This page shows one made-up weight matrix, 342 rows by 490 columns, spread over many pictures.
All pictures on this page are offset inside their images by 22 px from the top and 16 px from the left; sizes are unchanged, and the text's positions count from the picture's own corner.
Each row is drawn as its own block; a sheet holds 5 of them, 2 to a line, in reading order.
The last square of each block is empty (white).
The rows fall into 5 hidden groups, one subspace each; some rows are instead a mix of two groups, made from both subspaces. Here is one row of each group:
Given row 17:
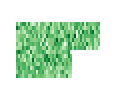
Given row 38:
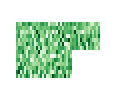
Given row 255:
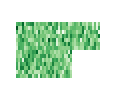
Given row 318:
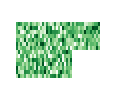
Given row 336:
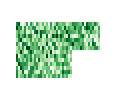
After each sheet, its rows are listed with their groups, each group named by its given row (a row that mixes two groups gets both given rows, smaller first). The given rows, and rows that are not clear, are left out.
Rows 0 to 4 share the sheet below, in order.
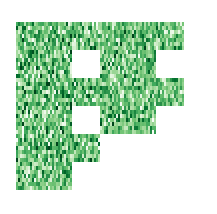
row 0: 255
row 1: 255
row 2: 38
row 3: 38
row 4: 255
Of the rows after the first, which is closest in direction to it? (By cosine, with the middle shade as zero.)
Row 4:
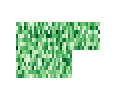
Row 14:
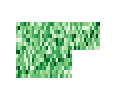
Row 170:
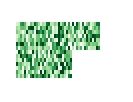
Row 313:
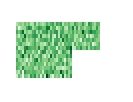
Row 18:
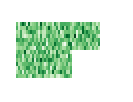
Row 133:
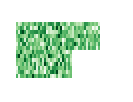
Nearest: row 14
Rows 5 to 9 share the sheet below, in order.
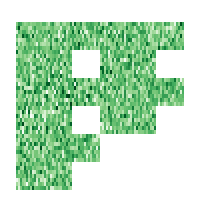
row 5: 17 and 318
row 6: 336
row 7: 38
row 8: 336
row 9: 318 and 336
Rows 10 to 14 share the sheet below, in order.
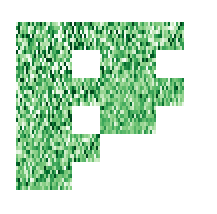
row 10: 318
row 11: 336
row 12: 17 and 336
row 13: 17
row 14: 17 and 336
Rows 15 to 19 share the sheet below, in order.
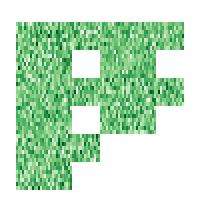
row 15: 255
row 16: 17 and 255
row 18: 17 and 336
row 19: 255
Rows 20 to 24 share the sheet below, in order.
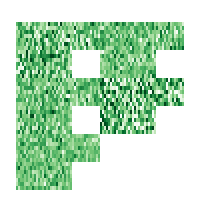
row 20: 38
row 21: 17
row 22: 38
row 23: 336
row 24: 318
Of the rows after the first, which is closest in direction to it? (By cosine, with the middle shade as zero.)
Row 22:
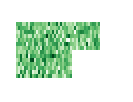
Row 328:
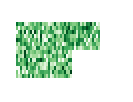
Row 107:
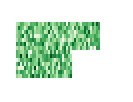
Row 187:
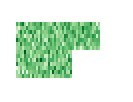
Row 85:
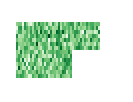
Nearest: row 107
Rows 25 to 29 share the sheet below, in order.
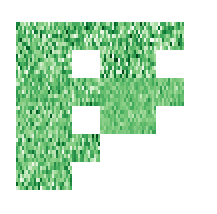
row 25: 336
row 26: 38
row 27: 17 and 255
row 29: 255
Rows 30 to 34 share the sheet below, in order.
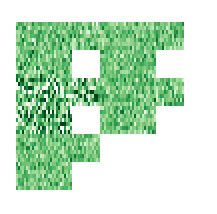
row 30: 255
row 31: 17
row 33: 17
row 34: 318
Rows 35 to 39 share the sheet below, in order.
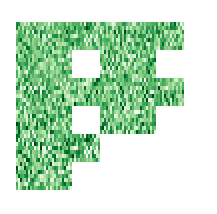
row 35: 336
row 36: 255 and 336
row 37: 318 and 336
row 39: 336
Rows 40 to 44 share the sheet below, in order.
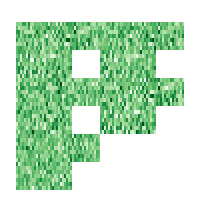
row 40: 38
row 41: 38
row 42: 318
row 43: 38
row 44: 318
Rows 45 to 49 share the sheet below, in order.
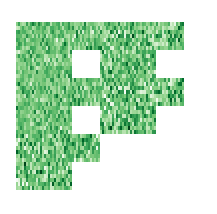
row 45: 17
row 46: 318 and 336
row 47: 17 and 318
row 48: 318 and 336
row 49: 336
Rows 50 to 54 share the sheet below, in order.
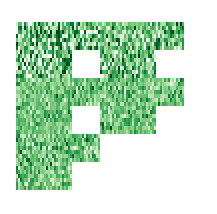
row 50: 255
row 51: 255
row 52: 17
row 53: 336
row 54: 336
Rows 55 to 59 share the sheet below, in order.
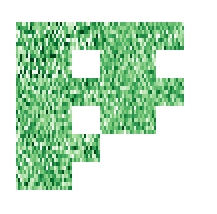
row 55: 38
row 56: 17 and 336
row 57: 255 and 336
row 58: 255 and 336
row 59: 336
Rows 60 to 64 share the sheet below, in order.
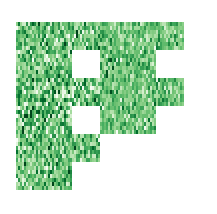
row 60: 17
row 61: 38
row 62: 17 and 38
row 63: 318
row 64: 255 and 336
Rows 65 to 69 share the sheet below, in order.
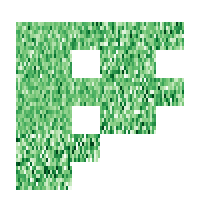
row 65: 255
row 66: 255
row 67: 17 and 318
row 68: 38
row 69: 17
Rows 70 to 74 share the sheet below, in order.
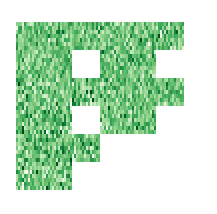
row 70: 255
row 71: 17
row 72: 17 and 38
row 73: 336
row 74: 38
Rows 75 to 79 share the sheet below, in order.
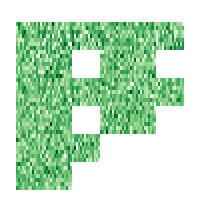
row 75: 17
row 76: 17
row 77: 17
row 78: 38
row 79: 17
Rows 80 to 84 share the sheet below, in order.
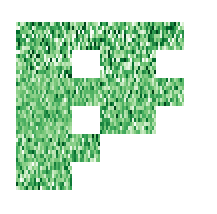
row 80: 17
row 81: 336
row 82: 17
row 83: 17 and 336
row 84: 255
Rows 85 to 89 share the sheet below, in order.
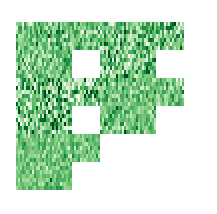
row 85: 255
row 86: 255 and 336
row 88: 255
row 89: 17
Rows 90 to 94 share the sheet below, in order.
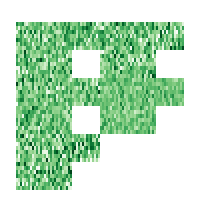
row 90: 336
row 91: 17
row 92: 255
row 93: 38
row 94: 17 and 336
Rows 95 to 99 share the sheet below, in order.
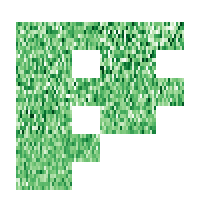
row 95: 318
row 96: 336
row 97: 38
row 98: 17
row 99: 336
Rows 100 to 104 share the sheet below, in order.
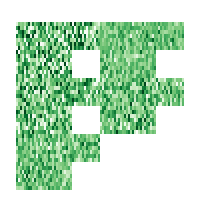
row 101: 38
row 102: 318 and 336
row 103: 318
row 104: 255
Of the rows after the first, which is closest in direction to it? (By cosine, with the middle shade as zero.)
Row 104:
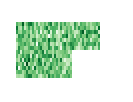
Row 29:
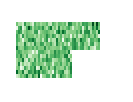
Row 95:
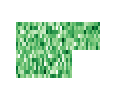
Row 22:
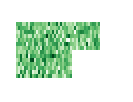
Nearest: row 22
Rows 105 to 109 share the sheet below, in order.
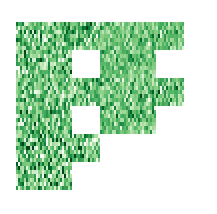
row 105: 336
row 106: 17
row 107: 38 and 255
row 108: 17
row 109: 318
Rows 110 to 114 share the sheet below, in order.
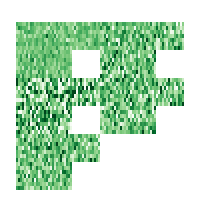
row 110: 38
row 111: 255
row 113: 17
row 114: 255
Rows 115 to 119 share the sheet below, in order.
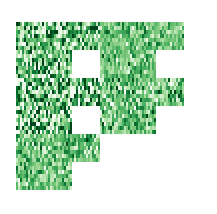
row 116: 17 and 318
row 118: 336
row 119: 336
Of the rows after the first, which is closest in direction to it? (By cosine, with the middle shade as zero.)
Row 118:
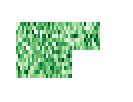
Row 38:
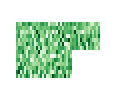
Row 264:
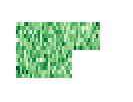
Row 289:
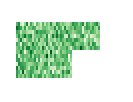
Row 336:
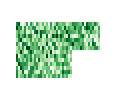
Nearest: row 264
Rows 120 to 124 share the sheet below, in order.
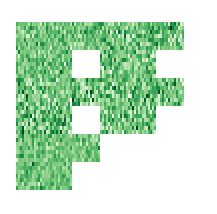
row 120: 318
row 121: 336
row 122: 17 and 38
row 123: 255 and 336
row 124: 255
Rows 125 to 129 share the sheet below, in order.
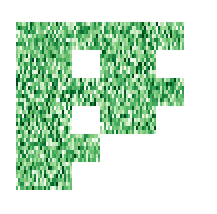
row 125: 38
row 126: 318
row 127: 255
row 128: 336
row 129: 318
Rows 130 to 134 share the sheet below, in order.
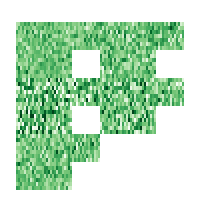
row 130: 336
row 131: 336
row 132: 38
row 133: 318
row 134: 17
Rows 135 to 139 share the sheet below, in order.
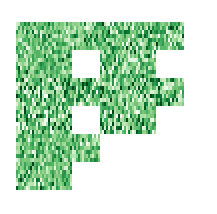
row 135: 336
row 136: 17 and 336
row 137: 336
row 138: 38
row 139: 255
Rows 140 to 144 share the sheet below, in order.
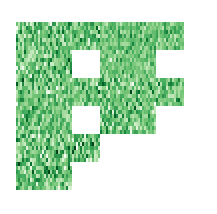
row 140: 255 and 336
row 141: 38 and 255
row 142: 255
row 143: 38 and 336
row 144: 17
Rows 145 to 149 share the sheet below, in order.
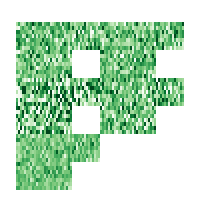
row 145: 17
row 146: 17
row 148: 318
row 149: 17
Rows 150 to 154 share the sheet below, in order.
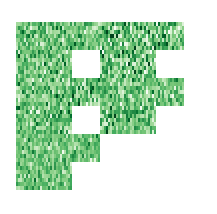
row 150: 318
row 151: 318
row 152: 17
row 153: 38
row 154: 255
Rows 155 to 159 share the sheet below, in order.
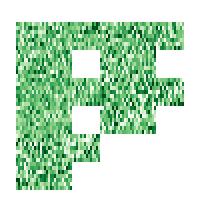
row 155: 255 and 318
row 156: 38 and 255
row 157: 17
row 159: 336
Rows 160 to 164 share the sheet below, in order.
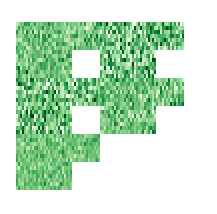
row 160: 336
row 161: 38 and 336
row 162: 38
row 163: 17
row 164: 318
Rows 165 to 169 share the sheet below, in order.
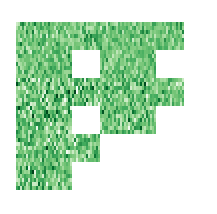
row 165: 255 and 336
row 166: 255
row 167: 17
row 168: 318
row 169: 38
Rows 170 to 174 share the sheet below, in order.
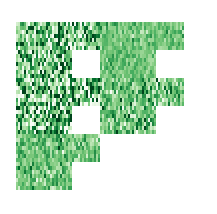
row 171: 255
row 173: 318
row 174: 17 and 318
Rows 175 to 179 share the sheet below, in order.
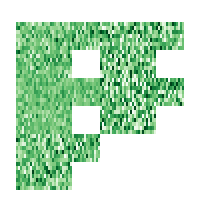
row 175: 17
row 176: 38
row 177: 38
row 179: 17 and 318
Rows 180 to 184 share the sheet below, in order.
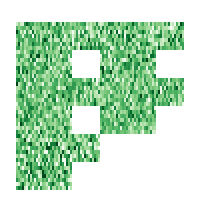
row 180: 17 and 336
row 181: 336
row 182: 255 and 336
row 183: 17
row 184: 38 and 255
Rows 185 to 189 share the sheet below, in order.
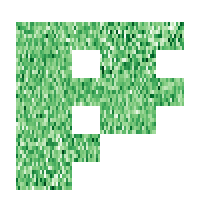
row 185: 38
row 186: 336
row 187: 336
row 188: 38
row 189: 318
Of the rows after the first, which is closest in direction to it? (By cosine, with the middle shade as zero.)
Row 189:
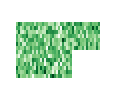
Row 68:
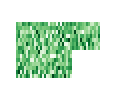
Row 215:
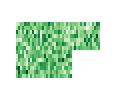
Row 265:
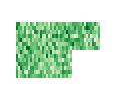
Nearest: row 215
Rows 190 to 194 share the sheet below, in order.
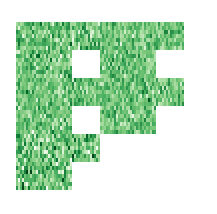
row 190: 17
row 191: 255
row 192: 318
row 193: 17 and 318
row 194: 38 and 336
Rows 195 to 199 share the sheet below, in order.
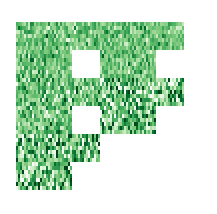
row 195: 38
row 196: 318
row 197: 17
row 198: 336
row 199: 255
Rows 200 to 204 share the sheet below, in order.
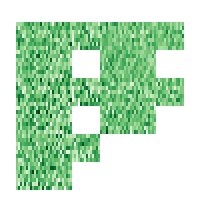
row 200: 17
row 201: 255
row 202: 17
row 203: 38
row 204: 38
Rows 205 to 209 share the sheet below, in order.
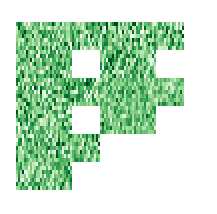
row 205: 17 and 38
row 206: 255
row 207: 336
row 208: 255 and 336
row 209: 255
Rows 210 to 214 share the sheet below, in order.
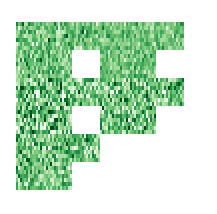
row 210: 255 and 336
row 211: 17 and 336
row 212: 38 and 318
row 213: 318
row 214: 336
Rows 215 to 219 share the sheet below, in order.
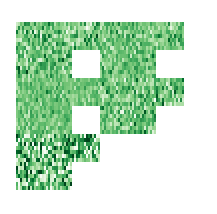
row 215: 336
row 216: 336
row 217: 38 and 255
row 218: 17
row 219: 336
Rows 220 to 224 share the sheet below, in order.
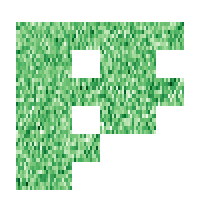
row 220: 17
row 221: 318 and 336
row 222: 255
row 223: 336
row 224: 336
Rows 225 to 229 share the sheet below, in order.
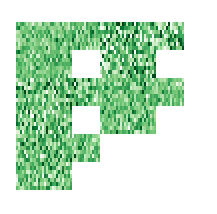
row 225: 17
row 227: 38
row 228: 318
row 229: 38 and 318
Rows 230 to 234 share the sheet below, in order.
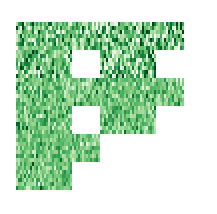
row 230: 255
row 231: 255
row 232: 336
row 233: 255
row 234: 255
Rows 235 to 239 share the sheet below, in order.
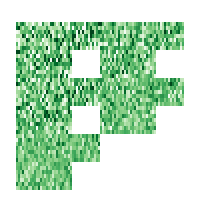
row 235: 17
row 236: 255
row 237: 17
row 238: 336
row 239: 255
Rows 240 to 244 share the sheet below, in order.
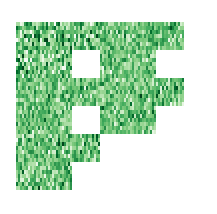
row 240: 38 and 336
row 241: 336
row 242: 255
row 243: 17
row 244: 255
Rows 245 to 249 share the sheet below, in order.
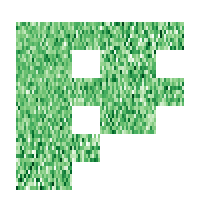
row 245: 17
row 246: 17
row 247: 318
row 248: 255
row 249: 255
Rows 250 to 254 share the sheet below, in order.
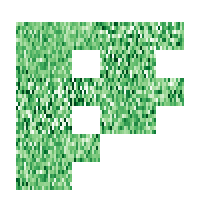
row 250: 336
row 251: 38
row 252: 318
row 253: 336
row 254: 336
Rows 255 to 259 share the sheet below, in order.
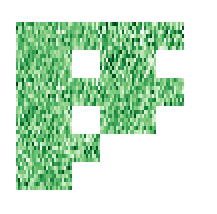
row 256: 255
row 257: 255
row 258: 17 and 38
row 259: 336
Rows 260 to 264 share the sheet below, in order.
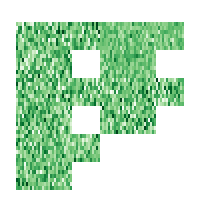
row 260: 255
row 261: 38
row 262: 255
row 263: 318
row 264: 336
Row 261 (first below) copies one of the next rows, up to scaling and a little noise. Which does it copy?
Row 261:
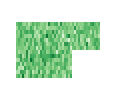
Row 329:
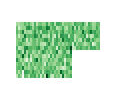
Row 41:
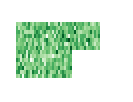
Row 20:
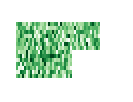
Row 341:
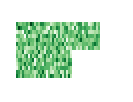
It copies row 20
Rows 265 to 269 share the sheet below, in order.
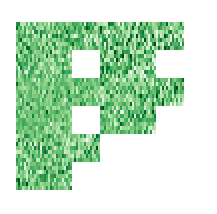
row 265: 336
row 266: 17 and 336
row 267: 17 and 336
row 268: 17
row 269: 336
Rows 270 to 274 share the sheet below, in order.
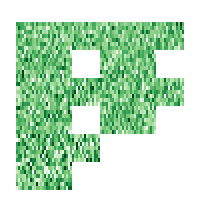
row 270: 38
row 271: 255
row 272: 17
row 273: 255
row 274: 17
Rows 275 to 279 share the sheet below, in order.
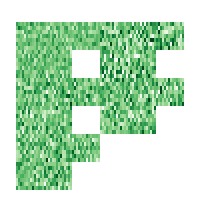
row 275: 38
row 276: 38
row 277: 38
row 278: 17
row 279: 17 and 318
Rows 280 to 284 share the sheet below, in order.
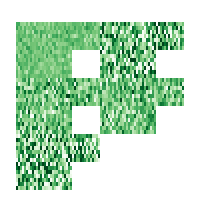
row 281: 318
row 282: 38
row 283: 255
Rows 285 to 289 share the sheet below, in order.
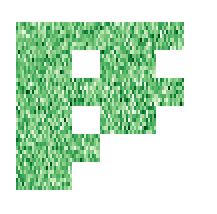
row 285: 17 and 318
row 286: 17
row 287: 318
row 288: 255 and 318
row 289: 336
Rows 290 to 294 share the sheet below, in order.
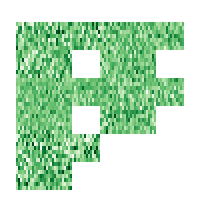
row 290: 255
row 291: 336
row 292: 38
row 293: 38
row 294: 336
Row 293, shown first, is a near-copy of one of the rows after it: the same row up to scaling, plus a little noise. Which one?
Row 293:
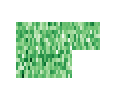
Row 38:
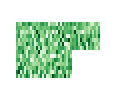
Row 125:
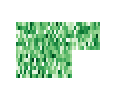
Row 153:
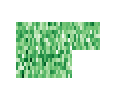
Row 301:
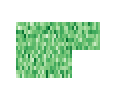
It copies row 153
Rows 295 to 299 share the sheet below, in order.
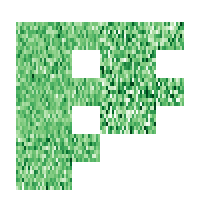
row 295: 318
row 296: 336
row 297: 17
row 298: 38
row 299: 38
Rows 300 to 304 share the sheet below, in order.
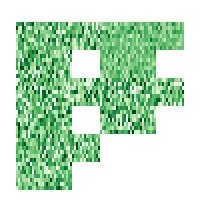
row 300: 255
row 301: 38
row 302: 336
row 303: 255 and 318
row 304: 17
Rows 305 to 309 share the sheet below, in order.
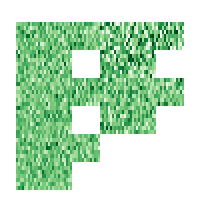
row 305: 318
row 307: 17
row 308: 255 and 336
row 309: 38 and 255
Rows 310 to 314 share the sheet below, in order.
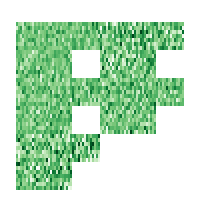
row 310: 255
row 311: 255
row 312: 17
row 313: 38
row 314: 17
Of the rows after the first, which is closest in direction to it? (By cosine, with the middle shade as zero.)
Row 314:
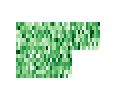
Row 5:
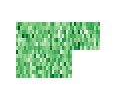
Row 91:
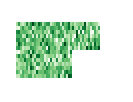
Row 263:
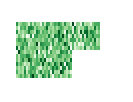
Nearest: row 5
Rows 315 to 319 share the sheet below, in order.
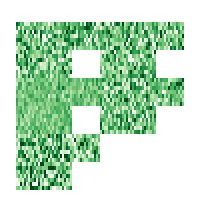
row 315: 336
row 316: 17
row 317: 255
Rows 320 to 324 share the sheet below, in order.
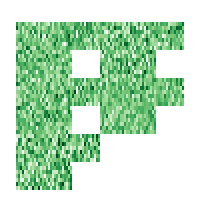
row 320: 17 and 336
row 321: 318
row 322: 17
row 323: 255
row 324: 255
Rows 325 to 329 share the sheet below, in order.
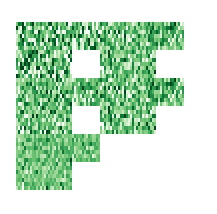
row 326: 336
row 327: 38
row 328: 336
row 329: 38
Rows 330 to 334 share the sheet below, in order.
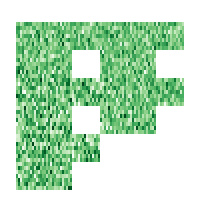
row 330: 38 and 336
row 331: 318
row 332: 17 and 336
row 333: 336
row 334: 17 and 336
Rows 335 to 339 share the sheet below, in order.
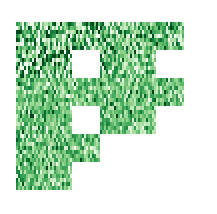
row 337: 38
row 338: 17 and 336
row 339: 336
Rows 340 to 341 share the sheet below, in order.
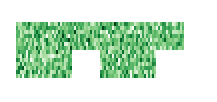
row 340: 38
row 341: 38
